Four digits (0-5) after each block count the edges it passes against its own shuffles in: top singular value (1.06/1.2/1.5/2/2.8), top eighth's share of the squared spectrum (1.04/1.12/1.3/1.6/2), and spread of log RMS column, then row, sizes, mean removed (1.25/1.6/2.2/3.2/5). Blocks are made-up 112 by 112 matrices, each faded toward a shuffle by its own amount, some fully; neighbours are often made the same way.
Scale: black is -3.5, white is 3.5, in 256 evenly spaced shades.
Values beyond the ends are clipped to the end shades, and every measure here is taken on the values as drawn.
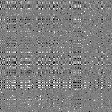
5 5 3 4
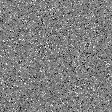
0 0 0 0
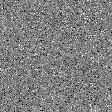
3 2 0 0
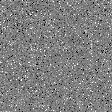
2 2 0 0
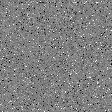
1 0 0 0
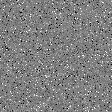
2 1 0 0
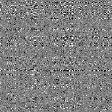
4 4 3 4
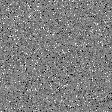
0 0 0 0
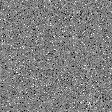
0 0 0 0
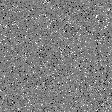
1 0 0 0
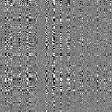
5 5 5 4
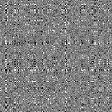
5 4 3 3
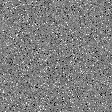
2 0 0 0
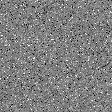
2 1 0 0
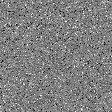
3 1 0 0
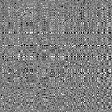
5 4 3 3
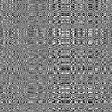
5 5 4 4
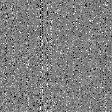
2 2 3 0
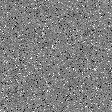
0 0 0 0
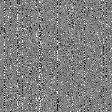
2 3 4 0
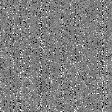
2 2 3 0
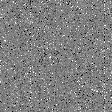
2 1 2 0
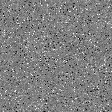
0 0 0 0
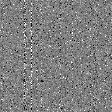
2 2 3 0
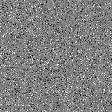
3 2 0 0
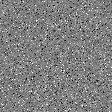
2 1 0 0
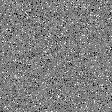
3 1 0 0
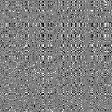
5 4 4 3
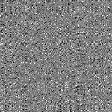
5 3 2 2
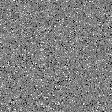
3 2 1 0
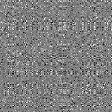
5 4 3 3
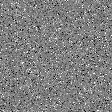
0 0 0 0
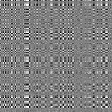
5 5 5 5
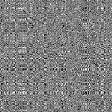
5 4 3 3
